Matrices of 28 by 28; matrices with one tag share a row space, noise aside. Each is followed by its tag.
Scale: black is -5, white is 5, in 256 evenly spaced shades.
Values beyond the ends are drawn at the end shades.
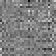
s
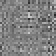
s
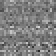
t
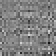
s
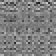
t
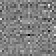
s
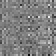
s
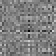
s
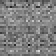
t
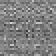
t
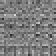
t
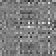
s
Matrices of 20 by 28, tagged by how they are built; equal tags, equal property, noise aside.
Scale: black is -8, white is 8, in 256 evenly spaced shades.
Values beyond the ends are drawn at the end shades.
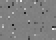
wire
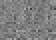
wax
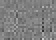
wax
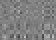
wax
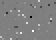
wire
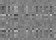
wax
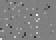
wire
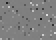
wire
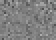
wax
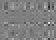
wax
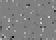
wire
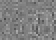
wax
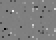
wire
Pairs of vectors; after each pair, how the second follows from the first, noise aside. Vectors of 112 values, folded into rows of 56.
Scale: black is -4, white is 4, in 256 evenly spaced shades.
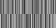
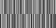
negated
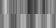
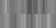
shrunk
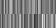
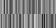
negated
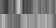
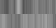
shrunk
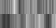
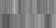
shrunk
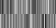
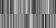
copied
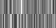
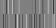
partly zeroed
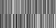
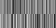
negated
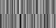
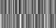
negated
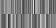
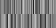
negated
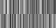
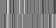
partly zeroed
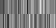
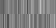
shrunk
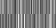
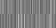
shrunk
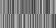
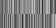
negated
